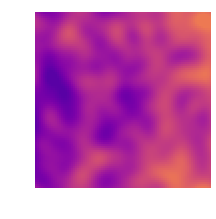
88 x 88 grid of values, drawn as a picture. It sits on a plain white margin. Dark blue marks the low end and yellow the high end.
On average the colour sits 40% of the way up the scale. There is an overall slope up to the right. The ninth with the lowest average is the middle left. The texture varies smoothly and slowly.
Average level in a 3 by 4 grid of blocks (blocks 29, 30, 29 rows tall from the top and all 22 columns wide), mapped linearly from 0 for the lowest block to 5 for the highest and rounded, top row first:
2235 | 0224 | 1245
